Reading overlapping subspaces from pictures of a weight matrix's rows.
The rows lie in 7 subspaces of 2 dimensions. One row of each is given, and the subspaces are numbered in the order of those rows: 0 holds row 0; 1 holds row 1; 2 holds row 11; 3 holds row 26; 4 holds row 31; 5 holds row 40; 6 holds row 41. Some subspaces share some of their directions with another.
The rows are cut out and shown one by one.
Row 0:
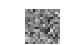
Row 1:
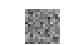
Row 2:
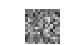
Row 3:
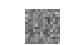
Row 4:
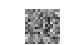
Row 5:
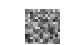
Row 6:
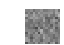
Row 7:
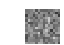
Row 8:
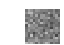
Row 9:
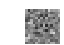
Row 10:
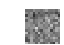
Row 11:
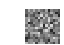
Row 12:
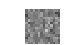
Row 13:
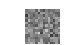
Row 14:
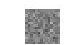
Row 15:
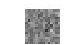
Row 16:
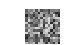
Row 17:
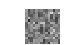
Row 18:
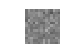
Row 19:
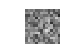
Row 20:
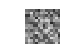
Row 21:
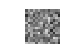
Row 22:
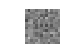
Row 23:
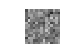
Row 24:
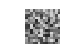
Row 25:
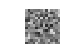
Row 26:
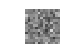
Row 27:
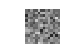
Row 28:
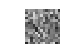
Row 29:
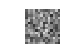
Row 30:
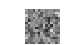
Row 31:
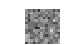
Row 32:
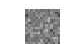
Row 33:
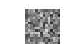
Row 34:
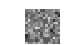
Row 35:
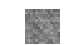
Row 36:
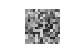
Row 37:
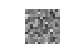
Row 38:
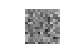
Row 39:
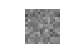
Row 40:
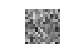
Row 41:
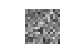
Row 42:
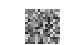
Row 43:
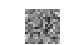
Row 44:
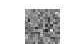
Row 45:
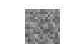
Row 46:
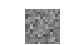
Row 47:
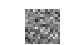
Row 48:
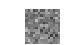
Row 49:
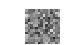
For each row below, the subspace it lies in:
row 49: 3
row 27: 0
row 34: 4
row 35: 4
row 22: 2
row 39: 0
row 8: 1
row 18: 6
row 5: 4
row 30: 6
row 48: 0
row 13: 0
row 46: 3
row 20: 4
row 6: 5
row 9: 2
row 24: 3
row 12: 6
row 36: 1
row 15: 6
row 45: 4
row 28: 5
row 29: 5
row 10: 5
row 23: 6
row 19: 4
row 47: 0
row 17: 6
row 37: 3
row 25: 2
